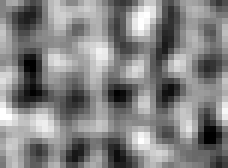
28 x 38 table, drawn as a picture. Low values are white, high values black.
No overall slope runs across the table. Upright stripes repeat 5 times across the table. The histogram is bell-shaped. There are no lone odd cells. No seam splits the table. On average the colour sits 50% of the way up the scale.
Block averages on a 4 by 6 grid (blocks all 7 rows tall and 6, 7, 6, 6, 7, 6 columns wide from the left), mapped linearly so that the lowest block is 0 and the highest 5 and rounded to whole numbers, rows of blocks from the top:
4 1 1 1 3 2 | 3 2 0 2 3 3 | 2 3 3 3 3 2 | 1 3 3 2 2 5
